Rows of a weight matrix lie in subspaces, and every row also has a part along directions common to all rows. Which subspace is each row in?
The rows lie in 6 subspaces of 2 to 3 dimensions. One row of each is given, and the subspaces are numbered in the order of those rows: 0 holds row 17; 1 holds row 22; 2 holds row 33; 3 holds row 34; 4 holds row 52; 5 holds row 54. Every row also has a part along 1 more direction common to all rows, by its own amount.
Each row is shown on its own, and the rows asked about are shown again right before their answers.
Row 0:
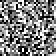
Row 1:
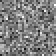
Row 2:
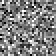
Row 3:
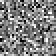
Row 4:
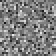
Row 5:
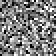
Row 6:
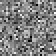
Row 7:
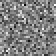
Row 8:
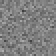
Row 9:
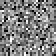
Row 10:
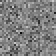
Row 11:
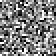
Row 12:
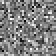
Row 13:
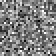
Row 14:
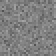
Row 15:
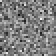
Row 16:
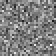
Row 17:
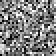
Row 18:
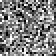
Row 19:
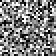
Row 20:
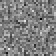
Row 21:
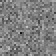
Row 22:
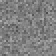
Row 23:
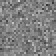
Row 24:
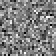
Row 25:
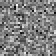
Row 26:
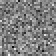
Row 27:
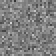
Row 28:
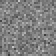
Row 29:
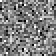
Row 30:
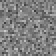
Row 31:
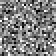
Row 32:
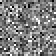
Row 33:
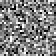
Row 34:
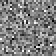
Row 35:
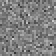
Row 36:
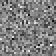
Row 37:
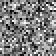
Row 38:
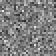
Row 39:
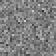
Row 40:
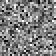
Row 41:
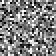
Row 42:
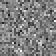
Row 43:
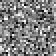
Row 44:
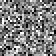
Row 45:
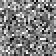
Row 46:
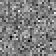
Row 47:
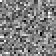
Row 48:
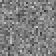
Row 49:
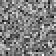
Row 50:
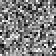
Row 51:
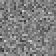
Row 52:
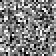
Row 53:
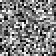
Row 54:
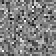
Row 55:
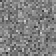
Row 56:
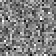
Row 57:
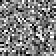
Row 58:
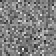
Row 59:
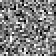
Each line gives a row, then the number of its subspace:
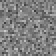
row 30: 0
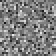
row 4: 0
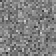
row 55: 2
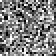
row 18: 0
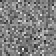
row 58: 1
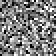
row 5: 4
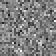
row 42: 5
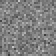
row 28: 1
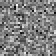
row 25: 2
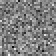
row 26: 1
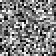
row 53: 1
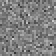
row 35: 3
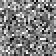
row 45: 4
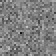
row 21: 2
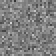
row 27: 0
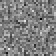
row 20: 0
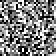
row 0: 1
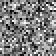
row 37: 1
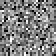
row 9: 4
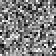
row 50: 0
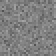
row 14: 3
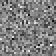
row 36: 3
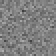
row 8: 5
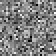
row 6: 3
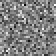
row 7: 4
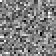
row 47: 4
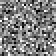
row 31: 1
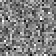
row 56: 2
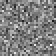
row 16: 3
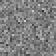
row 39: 4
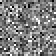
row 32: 2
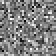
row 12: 5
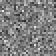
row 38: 3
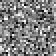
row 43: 1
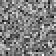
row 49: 0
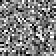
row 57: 4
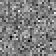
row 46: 3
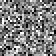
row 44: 2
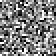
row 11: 4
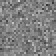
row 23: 1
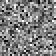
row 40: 3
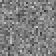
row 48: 5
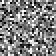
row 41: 5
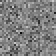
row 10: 2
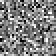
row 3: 5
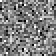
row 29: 1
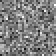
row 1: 0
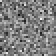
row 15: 4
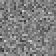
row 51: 5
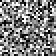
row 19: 4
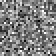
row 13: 0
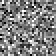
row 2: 5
